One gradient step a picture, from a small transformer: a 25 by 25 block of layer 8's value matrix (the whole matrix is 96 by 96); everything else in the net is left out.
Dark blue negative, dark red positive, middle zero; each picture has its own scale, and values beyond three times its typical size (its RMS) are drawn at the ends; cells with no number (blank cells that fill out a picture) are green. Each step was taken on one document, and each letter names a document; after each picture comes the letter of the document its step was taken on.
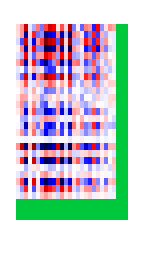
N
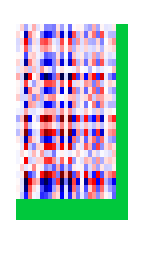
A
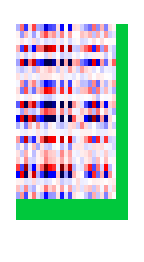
N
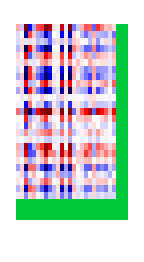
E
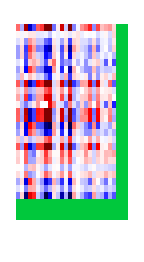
E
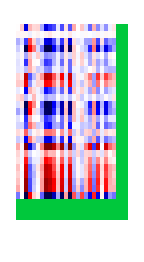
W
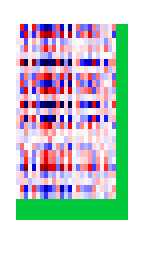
N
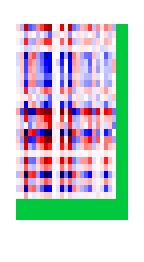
E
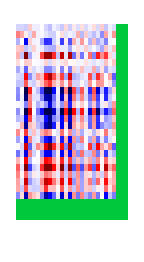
W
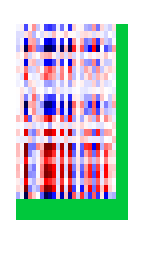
W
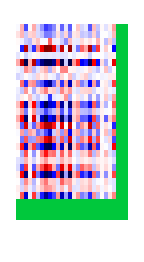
N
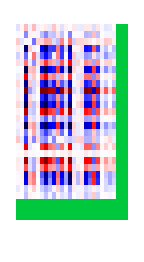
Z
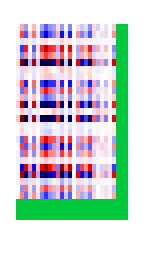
N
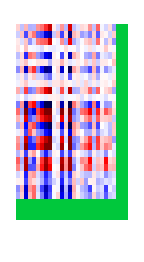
E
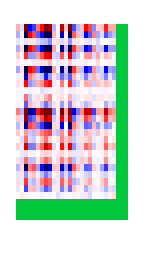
E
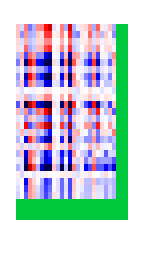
E
